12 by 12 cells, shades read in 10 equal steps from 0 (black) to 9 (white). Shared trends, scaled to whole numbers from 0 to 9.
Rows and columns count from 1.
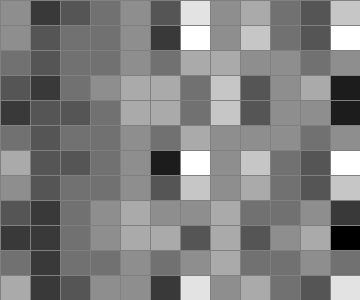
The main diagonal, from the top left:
5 3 4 5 6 4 9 5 4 5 5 8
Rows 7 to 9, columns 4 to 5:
4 5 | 4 5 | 5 6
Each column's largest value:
6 3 4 5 6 6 9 7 7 5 6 9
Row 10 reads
2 2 4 5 6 6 3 6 3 5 6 0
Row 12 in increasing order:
2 2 3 3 4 5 5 5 6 6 8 8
